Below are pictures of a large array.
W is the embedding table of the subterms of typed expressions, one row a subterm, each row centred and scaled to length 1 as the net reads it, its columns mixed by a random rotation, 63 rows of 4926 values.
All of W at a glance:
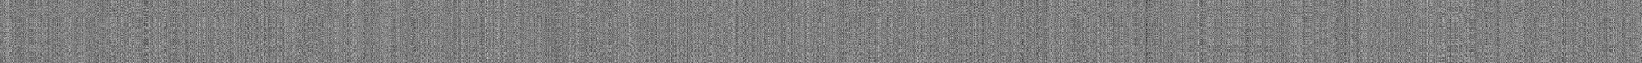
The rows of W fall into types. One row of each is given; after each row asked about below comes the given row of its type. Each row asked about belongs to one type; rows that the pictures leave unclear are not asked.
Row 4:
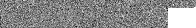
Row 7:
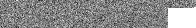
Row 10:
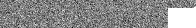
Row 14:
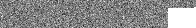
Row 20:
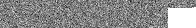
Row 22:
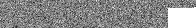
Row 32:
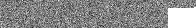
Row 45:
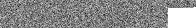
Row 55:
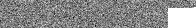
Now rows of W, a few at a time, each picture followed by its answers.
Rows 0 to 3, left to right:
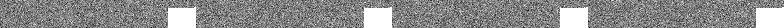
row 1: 20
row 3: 55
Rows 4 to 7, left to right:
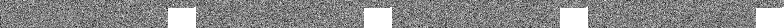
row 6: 20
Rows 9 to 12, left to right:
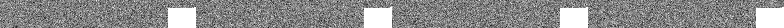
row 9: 22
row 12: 20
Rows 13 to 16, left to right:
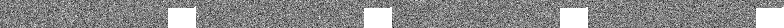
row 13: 10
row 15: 55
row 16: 4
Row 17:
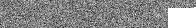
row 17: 55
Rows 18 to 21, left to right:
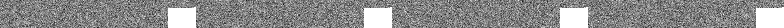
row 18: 20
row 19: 55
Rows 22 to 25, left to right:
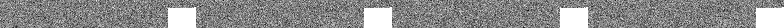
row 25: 45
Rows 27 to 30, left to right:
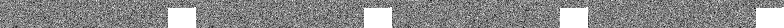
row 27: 22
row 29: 7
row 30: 4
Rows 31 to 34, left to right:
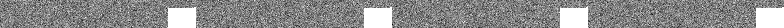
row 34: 22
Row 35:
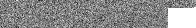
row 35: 7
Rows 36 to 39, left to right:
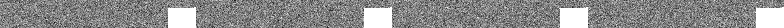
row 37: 7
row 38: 7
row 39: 20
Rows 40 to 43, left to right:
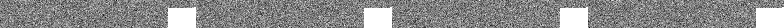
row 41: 14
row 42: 32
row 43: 55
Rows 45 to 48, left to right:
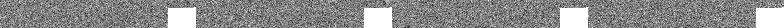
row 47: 22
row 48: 32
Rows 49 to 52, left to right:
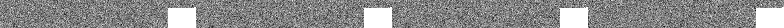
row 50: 22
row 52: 4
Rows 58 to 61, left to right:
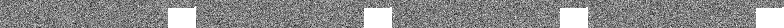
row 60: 14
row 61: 14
